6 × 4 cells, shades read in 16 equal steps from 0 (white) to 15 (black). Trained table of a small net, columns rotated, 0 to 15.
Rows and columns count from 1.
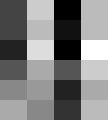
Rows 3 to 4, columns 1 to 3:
13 2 15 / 10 5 10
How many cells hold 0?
1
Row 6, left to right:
5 7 12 4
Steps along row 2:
down up down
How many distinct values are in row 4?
3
